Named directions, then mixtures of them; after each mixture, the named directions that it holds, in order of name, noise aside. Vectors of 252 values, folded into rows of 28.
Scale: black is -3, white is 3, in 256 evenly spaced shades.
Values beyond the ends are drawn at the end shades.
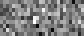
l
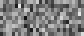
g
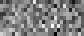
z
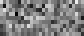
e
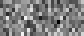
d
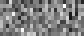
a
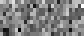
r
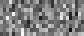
a, d, g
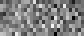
z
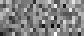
z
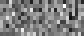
a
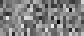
d, z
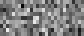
g, l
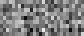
g, l, r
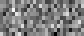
r, z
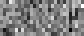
a, r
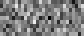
d, g, l
